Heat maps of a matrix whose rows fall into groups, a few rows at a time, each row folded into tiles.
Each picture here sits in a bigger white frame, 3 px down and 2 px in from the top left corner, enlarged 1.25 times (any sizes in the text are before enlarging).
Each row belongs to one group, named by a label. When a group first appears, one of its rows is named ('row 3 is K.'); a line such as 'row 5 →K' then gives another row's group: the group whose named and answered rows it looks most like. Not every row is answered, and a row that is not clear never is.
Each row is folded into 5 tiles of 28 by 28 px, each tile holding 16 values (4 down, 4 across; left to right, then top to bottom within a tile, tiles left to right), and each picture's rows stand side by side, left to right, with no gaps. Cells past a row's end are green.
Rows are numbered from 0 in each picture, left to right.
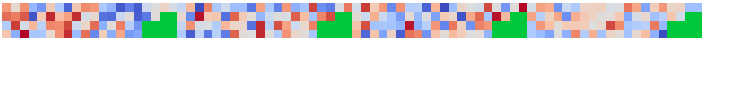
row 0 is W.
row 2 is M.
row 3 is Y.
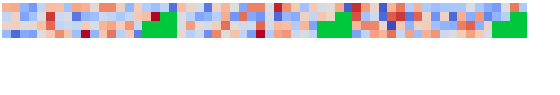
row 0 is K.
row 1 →K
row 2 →W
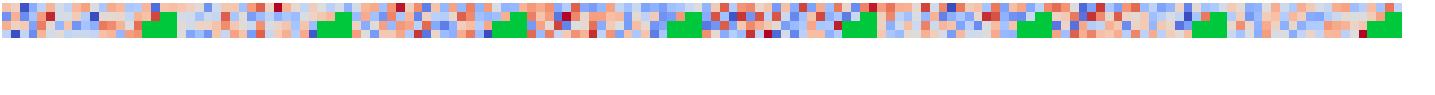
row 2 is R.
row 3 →W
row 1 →K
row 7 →K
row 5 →R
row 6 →W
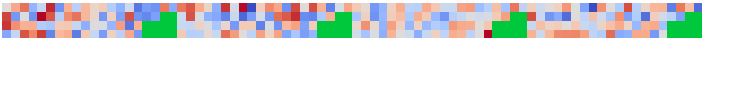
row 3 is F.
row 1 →R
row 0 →W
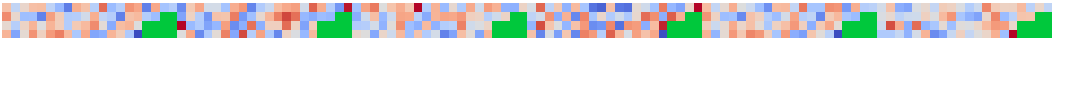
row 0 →F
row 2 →R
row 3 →M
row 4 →F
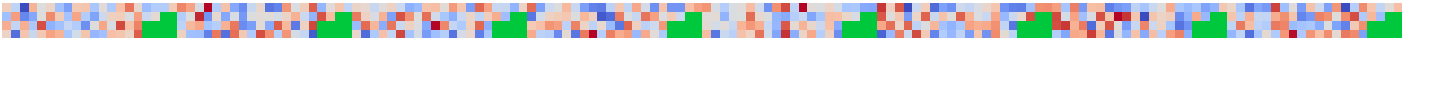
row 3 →M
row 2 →Y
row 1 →M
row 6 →W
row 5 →W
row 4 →K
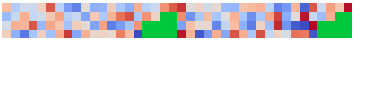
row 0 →M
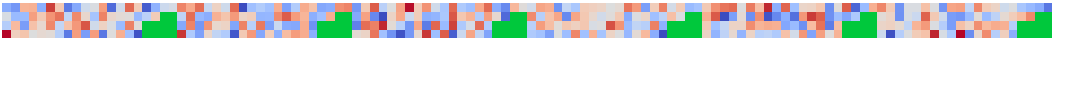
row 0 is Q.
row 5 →K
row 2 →Q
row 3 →Y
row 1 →Q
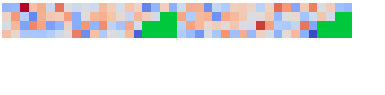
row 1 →Y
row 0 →Q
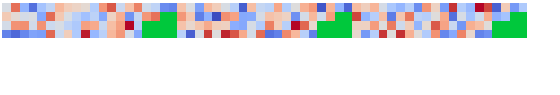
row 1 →F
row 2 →F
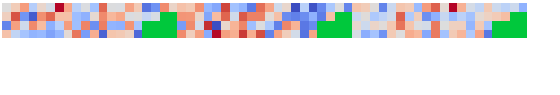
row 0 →Q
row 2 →K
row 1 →W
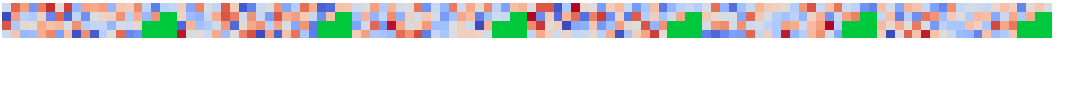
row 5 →F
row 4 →Y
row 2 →R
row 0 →R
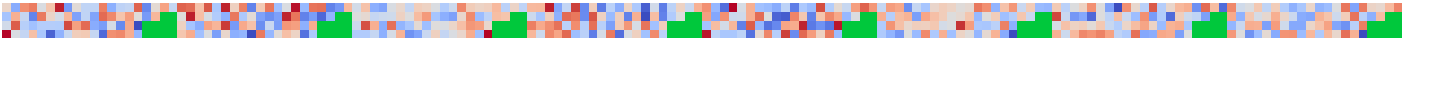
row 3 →W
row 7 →M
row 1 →R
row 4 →M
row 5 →Y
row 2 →Y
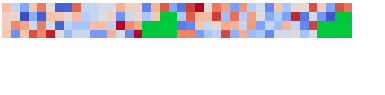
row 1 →R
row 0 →F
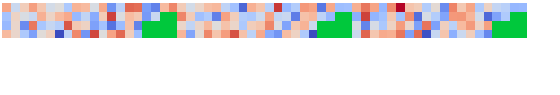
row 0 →Q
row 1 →F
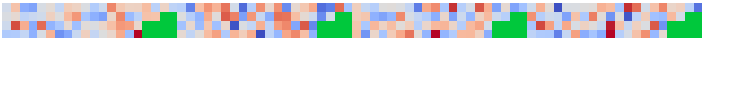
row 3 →Y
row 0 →Y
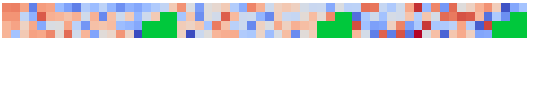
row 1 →K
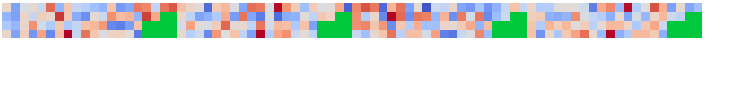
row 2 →W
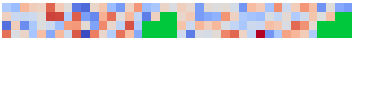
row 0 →Q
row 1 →F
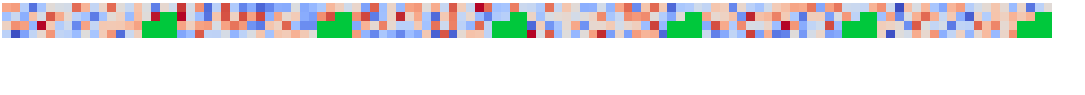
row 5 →K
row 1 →W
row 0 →K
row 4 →Y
